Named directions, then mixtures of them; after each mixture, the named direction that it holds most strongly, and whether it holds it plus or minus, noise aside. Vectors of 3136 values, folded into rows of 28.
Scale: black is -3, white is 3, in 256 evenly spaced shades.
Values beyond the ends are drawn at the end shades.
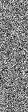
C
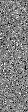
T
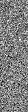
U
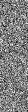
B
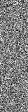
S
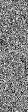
B, minus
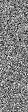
U, minus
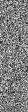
S, plus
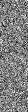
B, plus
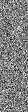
C, plus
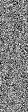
S, minus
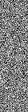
C, minus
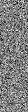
S, minus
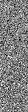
U, minus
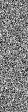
B, minus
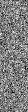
T, plus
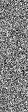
C, minus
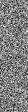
B, minus
